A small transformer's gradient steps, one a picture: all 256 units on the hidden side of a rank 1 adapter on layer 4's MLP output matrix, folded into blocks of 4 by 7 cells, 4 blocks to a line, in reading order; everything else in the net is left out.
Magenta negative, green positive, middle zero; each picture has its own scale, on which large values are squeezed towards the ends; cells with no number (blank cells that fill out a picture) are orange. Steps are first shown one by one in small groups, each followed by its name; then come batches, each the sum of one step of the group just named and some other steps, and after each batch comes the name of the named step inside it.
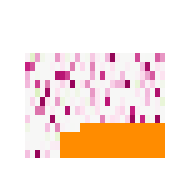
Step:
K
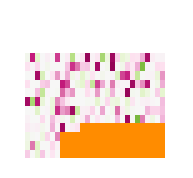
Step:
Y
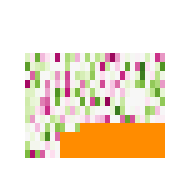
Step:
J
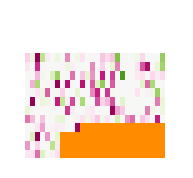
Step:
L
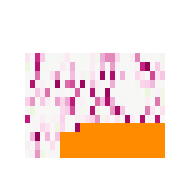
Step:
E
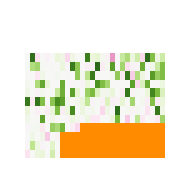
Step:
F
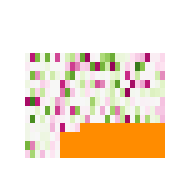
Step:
Y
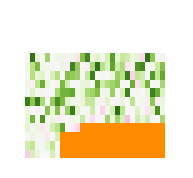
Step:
F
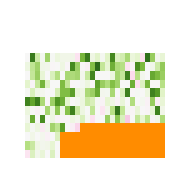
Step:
F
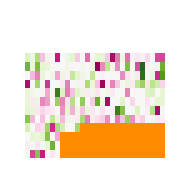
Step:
J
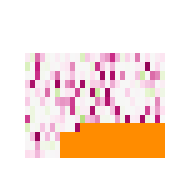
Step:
E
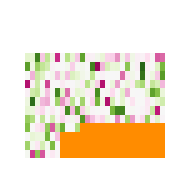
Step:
J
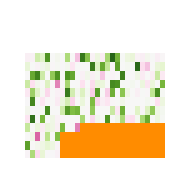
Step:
L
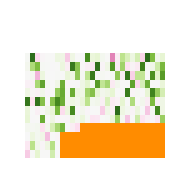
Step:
F
